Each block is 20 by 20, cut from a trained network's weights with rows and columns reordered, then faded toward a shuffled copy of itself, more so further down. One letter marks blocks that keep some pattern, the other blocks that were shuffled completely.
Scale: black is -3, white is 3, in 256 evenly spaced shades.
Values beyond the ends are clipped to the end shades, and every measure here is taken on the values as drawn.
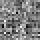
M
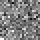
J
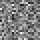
M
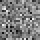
M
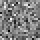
J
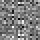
M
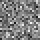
J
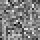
J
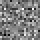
M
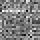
M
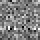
M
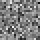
J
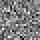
J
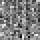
M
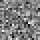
J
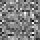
M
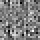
M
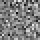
J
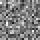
M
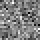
J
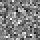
J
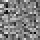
M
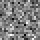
J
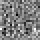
M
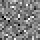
J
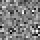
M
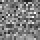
M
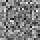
M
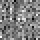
M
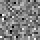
J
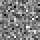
J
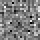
J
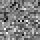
M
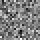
J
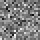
J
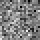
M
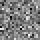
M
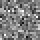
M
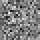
M
